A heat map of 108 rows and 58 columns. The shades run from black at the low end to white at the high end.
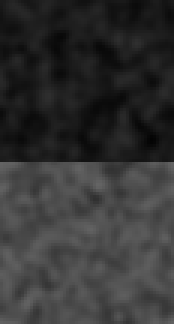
The table splits into 2 rows of 1 panel. Panel 1,1: very low, blotchy, faint in contrast. Panel 2,1: low, blotchy, faint in contrast.
